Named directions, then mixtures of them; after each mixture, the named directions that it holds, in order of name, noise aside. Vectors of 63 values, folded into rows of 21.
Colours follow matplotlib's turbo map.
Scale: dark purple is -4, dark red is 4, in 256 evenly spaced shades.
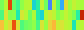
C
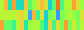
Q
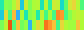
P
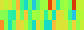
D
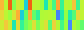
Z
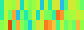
P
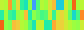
C, D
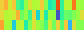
Q, Z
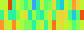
C, D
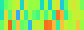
P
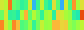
C, D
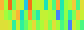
Z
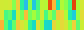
D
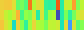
Q, Z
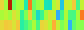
C, Z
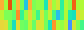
D, Z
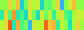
P, Z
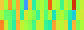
D, Z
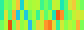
P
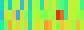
P, Z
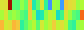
C, Z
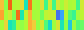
P, Z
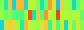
Q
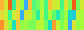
D, Z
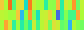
Z
